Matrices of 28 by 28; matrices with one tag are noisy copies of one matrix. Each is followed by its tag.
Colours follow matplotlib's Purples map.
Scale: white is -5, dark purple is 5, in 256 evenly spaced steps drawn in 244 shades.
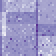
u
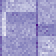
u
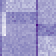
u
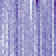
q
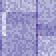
u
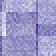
u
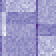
u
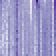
q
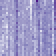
q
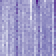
q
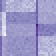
u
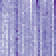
q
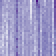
q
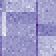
u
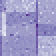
u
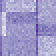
u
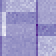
u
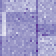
u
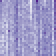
q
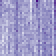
q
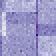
u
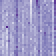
q
